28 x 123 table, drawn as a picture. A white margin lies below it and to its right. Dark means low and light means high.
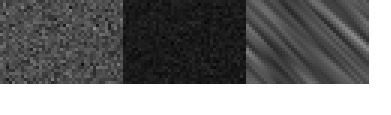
The table splits into one row of 3 panels. Panel 1,1: low, fine-grained. Panel 1,2: very low, fine-grained, faint in contrast. Panel 1,3: low, slanting down to the right.
